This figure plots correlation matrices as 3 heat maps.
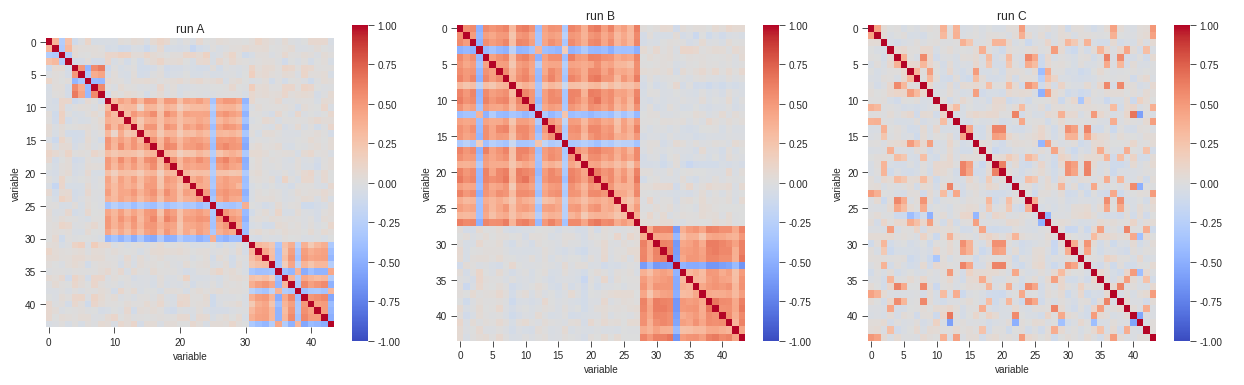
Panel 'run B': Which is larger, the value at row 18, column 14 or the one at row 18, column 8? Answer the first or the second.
the first
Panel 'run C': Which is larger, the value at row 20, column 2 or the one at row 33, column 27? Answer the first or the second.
the first
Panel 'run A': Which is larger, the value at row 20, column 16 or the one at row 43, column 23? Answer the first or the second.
the first
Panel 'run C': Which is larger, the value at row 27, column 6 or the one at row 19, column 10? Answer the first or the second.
the first
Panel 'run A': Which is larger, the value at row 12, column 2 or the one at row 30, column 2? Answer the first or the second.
the first
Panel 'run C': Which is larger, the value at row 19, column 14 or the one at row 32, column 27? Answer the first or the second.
the first
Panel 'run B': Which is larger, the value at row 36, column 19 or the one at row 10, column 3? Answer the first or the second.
the first
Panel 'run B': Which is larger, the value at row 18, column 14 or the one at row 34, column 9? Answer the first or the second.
the first
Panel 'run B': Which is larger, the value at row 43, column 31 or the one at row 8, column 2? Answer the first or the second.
the first
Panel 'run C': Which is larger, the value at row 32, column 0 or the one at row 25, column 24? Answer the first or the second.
the second
